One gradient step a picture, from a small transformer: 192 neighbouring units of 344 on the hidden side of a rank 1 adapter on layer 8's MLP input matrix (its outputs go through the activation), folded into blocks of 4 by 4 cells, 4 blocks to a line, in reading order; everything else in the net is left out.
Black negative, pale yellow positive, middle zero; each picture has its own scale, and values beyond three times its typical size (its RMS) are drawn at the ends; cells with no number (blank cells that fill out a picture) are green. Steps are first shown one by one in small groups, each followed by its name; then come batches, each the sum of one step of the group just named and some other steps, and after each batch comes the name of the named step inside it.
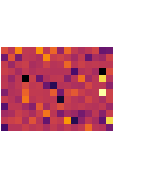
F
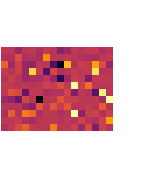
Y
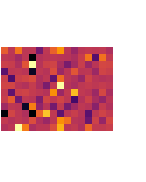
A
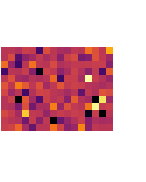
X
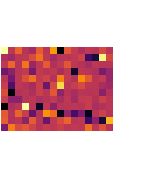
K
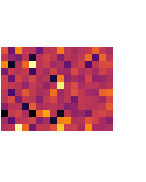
A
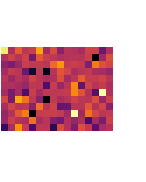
F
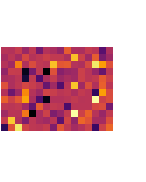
F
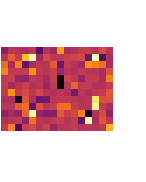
Y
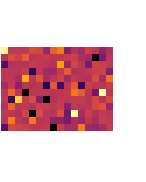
Y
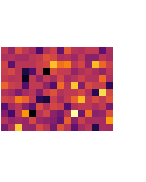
F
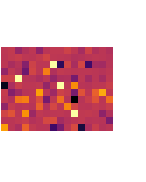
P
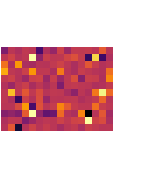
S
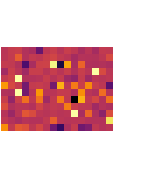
P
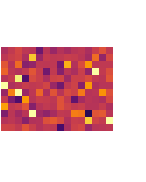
S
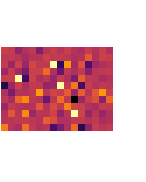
P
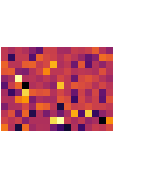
P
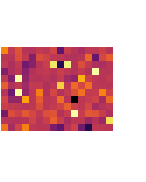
P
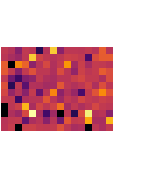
S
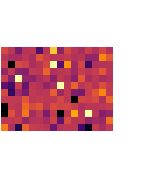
P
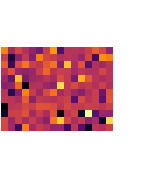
P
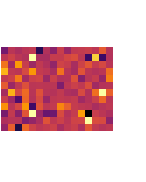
S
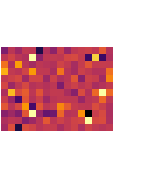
S
